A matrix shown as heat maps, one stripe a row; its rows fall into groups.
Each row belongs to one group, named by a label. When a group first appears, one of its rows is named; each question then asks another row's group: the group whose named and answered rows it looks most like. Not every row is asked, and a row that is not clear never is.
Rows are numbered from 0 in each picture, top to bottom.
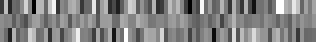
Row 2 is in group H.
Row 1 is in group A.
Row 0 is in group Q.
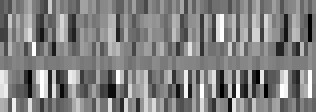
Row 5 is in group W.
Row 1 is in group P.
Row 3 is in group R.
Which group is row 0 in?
P
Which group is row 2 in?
P
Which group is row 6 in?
W
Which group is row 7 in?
H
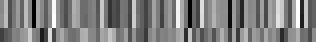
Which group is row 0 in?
Q
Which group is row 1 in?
Q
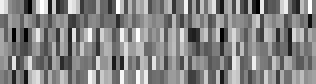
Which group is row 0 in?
W
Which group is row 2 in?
A
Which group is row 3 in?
A
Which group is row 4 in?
H
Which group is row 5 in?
A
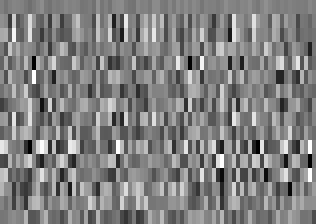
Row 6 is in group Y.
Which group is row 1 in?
H
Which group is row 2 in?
H
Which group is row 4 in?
Q
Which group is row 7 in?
P
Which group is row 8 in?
H
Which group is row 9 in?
Y
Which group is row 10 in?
W
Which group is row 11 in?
P
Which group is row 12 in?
W
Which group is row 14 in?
A
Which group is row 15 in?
Y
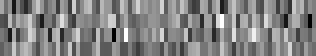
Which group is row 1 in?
P
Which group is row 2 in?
H
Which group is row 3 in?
Y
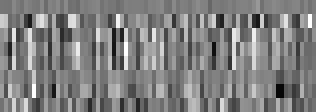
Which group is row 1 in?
W
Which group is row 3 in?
H
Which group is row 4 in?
H
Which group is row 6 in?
R
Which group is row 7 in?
Y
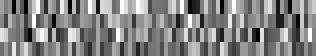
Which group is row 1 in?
R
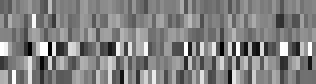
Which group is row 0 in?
P
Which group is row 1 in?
R
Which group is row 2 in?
A
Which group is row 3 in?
W
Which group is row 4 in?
P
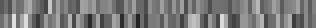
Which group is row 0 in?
P
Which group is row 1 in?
Y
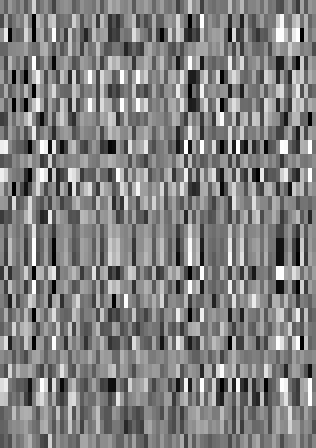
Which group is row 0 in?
R
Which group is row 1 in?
Q
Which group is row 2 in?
Q
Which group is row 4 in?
R
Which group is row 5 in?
A
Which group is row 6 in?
Q
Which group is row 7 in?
A
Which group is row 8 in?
P
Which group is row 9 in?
R
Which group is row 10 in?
W
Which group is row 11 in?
P
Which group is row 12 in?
W
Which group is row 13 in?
A
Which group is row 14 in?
H
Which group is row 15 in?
P
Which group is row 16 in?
R
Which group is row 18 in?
R
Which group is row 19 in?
Q
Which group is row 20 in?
R
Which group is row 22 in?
Q
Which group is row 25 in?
A
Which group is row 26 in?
P
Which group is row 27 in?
W
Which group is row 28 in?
W
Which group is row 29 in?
Y
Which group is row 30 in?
Y
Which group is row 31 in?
P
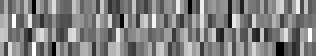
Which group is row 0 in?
Q
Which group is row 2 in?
W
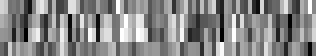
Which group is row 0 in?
W
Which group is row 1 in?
A
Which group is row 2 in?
A
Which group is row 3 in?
P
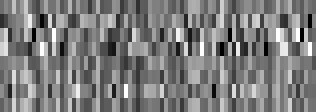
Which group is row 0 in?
Y
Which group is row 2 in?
Q
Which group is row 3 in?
W
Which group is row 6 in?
H
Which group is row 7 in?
Y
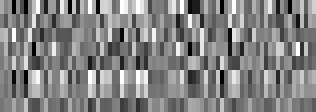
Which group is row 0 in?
A
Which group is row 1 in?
R
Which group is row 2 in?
H
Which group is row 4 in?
Y
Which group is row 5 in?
A
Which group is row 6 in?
A
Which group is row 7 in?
Y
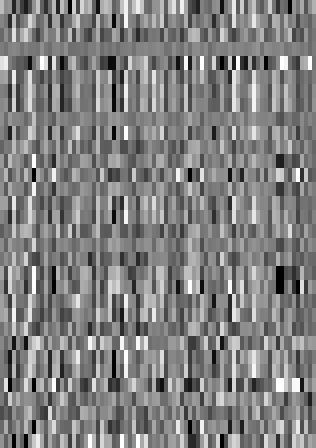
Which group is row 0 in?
A
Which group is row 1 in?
H
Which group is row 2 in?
Y
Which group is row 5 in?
H
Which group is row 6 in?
H
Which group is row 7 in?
H
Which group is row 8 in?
R
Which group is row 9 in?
H
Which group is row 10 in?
Y
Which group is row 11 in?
R
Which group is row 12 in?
Q
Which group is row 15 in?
H
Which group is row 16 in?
Y
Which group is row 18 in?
Y
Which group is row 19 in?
R
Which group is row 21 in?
H
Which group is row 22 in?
H
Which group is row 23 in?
Y
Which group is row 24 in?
A
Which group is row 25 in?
H
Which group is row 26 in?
H
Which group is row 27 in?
Q
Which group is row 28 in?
P
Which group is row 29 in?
P
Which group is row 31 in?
A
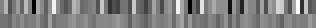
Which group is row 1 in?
P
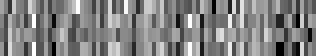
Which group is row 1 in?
R
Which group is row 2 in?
P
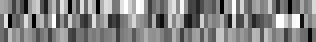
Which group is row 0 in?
A
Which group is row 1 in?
Q
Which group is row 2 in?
P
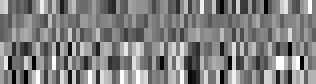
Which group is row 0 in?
W
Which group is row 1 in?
P
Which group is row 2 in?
Y
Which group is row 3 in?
A
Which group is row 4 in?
Q
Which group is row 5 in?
A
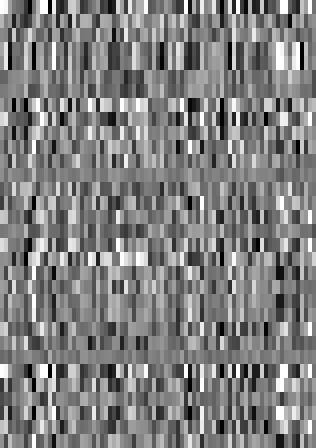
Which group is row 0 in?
W
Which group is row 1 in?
A
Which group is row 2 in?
H
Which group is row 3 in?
Q
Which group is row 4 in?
Q
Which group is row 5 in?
Y
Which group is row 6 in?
Y
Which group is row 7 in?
A
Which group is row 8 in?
W
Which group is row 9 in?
A
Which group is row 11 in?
H
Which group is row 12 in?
R
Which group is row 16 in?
Y
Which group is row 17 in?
W
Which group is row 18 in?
A
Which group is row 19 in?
R
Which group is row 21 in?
R
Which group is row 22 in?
R
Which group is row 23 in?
W
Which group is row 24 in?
Y
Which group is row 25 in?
P
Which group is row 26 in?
W
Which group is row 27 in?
Q
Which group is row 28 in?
P
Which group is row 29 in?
Q
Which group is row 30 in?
W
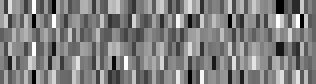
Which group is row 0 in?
R
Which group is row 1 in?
Q
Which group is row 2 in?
Y
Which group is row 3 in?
R
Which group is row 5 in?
Q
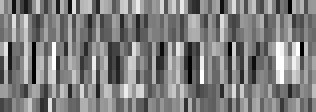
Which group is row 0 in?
A
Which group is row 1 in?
Y
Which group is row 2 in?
Y
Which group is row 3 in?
Q
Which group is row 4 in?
Q
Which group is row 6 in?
A
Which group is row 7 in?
P
